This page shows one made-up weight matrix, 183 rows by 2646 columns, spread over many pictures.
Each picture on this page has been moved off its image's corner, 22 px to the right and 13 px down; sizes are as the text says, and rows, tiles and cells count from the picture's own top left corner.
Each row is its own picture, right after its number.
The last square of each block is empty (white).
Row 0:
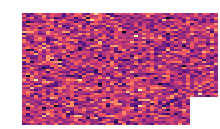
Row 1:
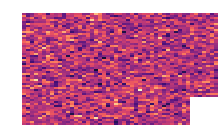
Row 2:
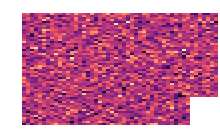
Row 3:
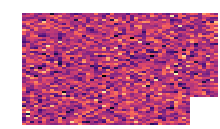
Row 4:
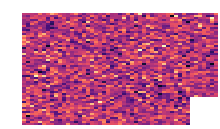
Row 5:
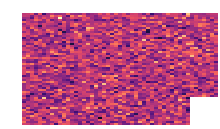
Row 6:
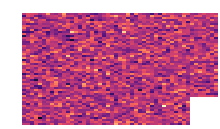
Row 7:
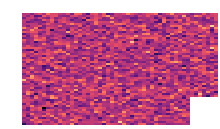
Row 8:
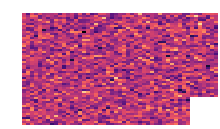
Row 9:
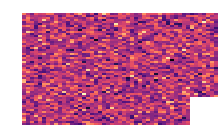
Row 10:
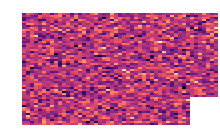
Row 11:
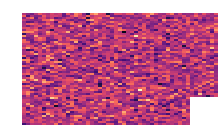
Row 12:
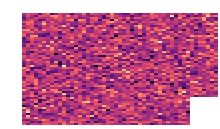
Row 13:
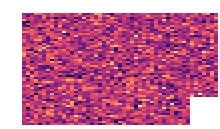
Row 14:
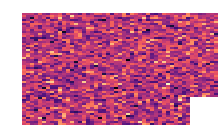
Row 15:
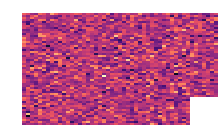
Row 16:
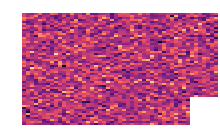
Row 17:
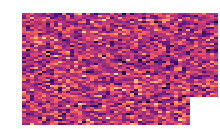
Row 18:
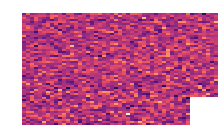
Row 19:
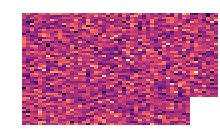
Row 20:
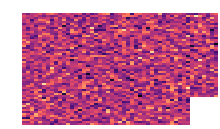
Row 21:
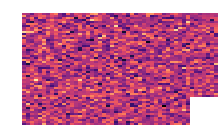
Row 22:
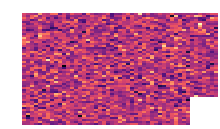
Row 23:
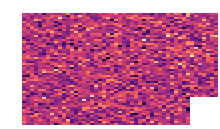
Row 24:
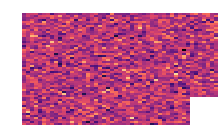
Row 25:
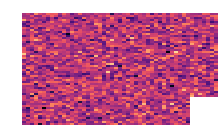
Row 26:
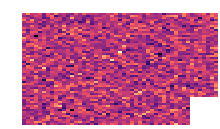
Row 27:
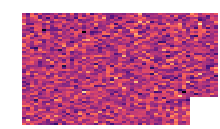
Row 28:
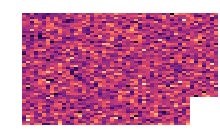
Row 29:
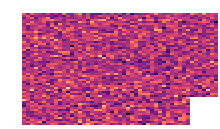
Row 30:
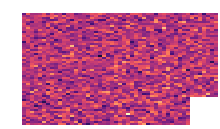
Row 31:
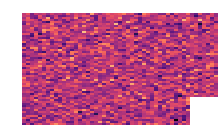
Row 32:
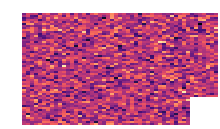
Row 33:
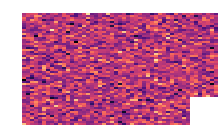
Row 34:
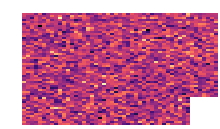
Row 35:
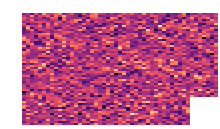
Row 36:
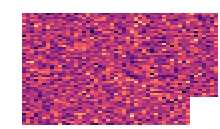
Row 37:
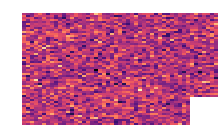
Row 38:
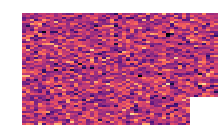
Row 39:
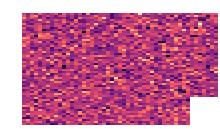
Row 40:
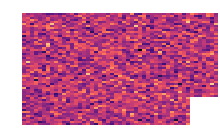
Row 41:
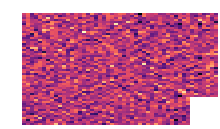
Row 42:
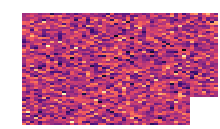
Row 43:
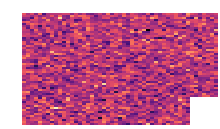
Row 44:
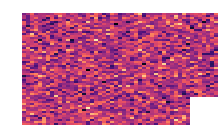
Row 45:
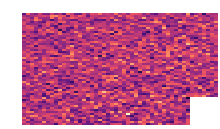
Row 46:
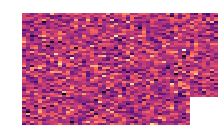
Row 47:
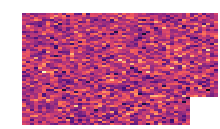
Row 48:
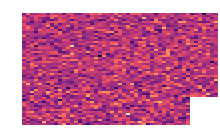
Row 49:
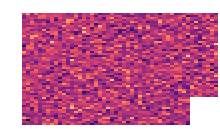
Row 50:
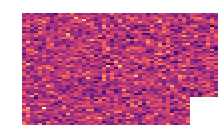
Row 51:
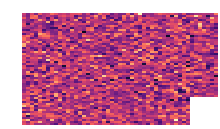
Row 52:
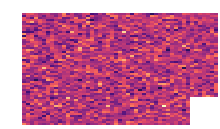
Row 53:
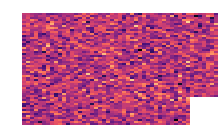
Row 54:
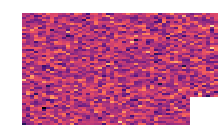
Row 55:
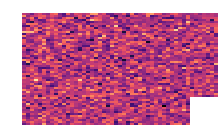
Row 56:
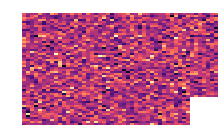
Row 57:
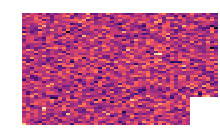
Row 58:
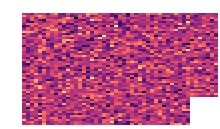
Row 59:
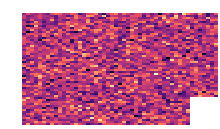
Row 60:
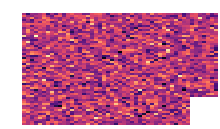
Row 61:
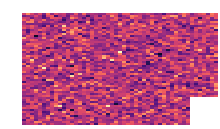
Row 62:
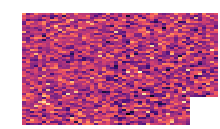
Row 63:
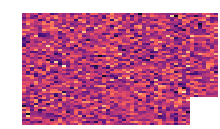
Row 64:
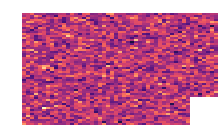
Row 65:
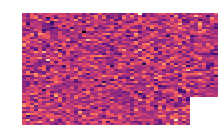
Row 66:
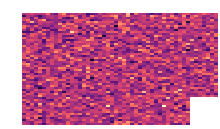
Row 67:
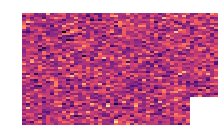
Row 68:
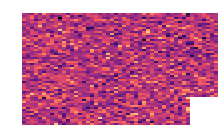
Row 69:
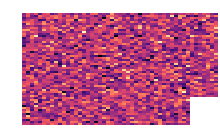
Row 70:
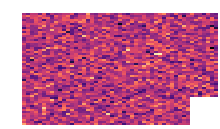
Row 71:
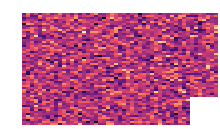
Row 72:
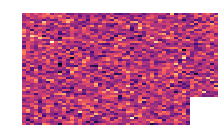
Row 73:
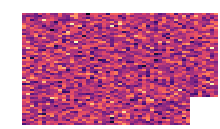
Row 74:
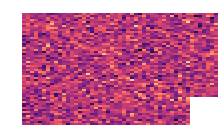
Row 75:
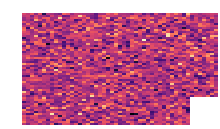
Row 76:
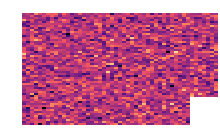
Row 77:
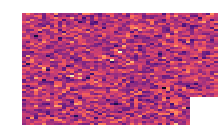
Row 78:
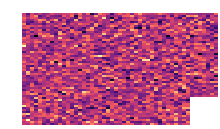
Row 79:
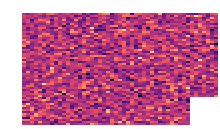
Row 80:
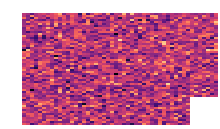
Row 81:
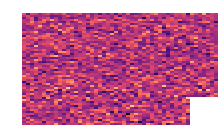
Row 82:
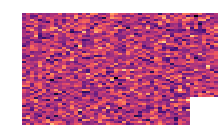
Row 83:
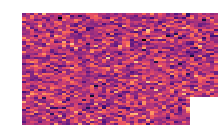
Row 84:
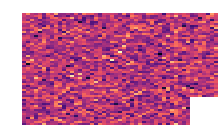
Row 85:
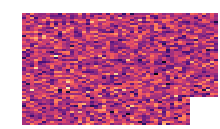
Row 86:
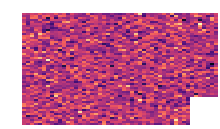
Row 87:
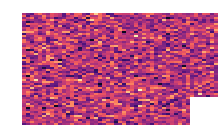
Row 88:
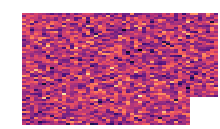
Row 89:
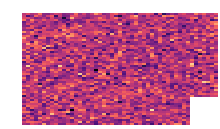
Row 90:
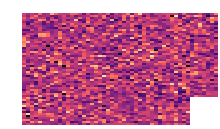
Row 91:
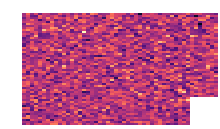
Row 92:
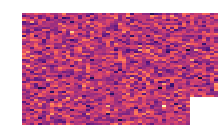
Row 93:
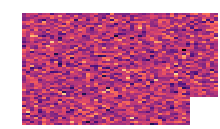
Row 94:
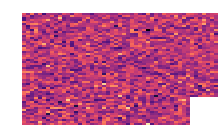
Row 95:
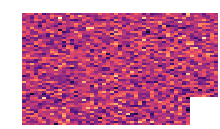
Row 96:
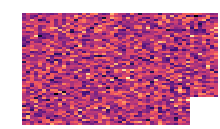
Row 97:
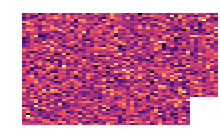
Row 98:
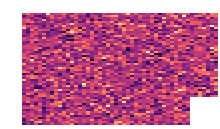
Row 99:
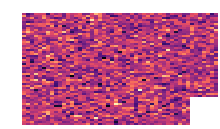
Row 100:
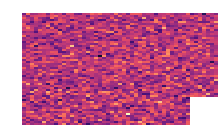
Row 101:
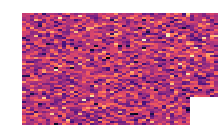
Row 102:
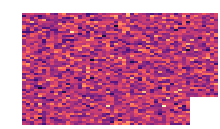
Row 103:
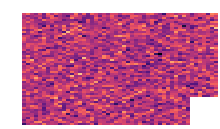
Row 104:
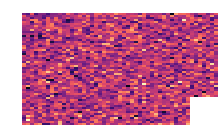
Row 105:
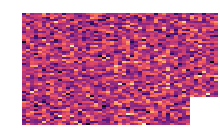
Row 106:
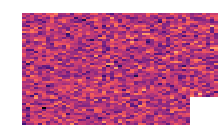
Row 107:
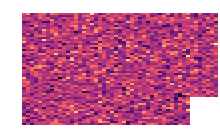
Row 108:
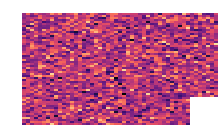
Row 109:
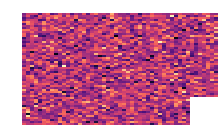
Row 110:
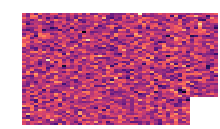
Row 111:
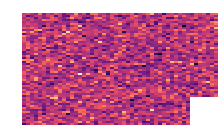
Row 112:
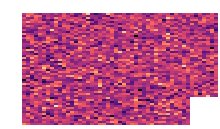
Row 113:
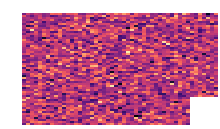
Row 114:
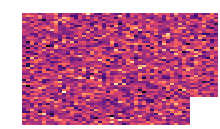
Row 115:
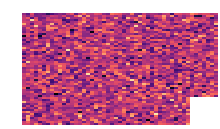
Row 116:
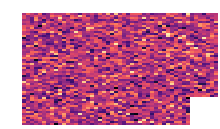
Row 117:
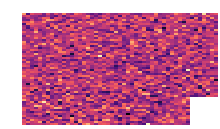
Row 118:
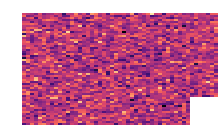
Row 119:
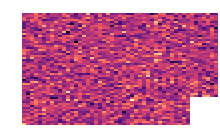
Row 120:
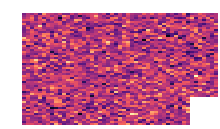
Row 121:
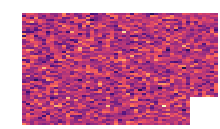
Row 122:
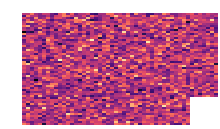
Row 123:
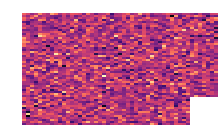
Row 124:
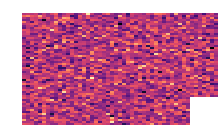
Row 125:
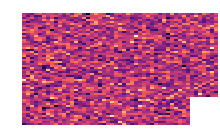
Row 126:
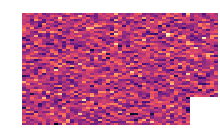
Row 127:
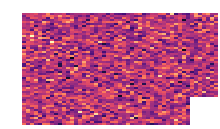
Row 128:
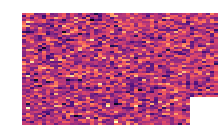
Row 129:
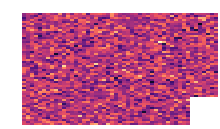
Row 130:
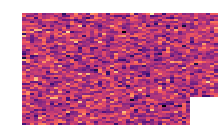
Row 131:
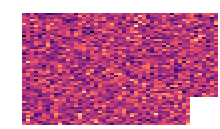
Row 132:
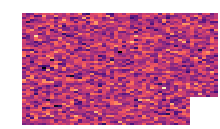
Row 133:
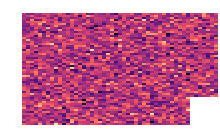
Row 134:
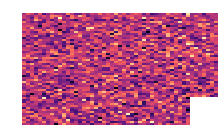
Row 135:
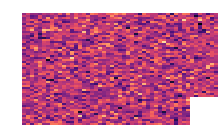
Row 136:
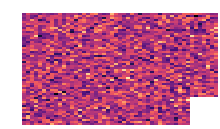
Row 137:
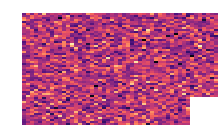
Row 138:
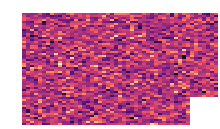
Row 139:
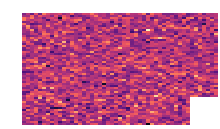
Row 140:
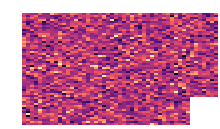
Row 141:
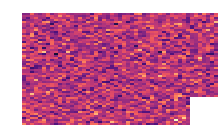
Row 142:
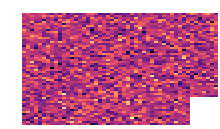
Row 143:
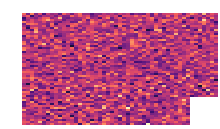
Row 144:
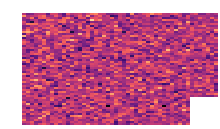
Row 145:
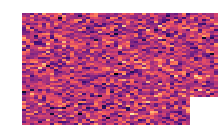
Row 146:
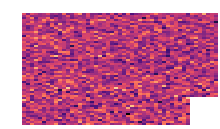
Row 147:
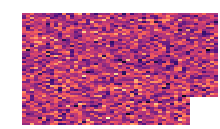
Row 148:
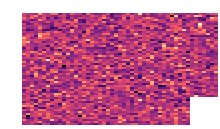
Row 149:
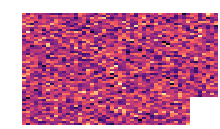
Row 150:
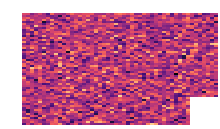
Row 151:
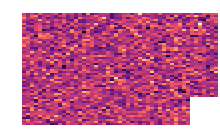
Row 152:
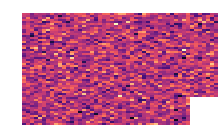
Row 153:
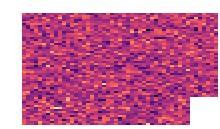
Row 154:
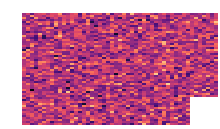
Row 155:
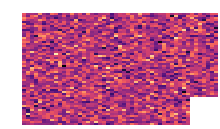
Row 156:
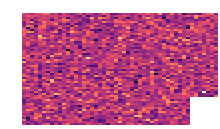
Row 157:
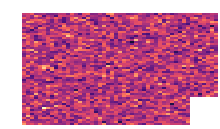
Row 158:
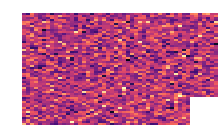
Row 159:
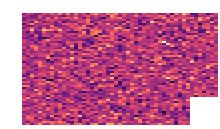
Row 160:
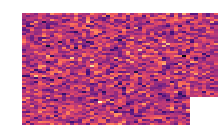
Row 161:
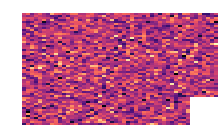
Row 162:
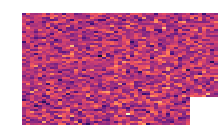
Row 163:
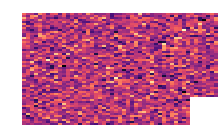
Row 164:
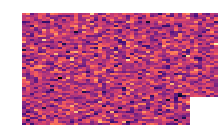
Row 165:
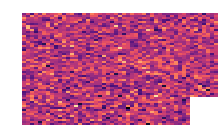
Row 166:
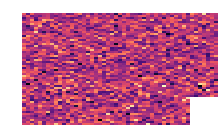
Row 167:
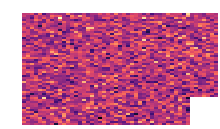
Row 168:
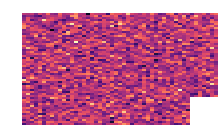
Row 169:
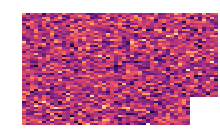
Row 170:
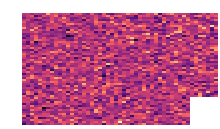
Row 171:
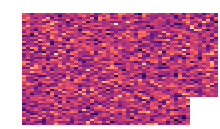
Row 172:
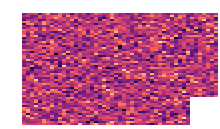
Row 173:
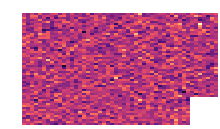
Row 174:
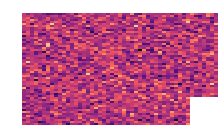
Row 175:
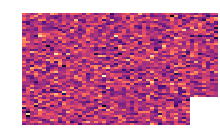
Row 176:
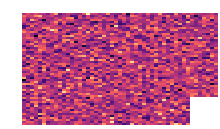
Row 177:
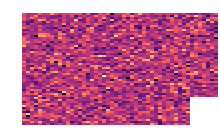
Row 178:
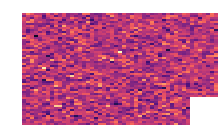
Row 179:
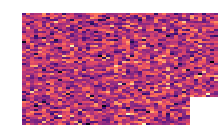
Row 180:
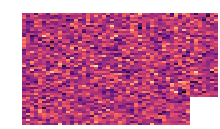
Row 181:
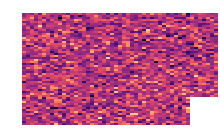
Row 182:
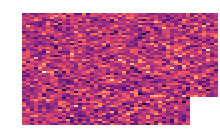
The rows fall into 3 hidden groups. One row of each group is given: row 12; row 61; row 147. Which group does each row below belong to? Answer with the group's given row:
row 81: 147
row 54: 61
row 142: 12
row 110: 12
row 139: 147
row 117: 147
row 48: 147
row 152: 12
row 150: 12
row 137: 147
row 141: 12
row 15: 12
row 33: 61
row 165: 147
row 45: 147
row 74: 12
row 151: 12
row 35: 147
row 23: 147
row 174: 12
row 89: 61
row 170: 61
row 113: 12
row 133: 147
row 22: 12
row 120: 147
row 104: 12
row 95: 147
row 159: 12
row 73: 61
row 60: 61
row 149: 12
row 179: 147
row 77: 61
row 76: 61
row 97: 12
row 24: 12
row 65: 12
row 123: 12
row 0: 61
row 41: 12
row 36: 12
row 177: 12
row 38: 147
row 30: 147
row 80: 147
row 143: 147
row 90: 12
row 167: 147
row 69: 12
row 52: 61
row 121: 61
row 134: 147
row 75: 147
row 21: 61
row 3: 12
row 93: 12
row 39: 12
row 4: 12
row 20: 12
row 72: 12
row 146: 147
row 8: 12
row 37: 61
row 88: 12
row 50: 61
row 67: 61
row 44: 12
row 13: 61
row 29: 147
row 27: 12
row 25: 61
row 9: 12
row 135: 12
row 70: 61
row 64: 61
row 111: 61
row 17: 147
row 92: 61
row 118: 61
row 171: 12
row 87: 61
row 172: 12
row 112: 61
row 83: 147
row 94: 147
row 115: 12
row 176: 61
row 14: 147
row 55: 61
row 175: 12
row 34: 147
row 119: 61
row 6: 61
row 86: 12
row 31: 12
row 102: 61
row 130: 61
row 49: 12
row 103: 61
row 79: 12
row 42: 12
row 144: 61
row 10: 12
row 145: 147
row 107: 12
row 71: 12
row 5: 147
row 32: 12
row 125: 61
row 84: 61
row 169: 147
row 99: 61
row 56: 12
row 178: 61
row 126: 147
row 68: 147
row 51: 12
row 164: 12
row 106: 61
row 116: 147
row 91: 12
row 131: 12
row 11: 61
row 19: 12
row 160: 12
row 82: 12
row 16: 12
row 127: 12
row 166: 147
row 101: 147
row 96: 12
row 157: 61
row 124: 61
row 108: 12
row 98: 61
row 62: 147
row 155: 12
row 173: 12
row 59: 12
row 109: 12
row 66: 61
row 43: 147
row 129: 12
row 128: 61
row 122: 61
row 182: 147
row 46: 12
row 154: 147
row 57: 61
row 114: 61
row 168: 61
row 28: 12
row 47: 147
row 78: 12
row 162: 147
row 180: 12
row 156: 12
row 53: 12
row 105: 147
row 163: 12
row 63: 12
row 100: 147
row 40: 12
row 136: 12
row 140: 12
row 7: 61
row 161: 12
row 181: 147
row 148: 12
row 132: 61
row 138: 12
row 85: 147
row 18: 147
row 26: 61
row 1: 61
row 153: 147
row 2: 12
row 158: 12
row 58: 61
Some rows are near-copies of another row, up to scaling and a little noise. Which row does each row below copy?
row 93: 24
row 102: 66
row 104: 28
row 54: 7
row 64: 157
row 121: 52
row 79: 20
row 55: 21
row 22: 148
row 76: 25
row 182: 47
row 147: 17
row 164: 107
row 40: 174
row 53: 74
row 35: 145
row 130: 118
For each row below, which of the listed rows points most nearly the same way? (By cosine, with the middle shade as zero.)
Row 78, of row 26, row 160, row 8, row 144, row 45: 8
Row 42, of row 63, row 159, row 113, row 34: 63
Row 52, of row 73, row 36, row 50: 50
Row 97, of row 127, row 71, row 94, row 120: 71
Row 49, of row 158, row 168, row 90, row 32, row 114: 32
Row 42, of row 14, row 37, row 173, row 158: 158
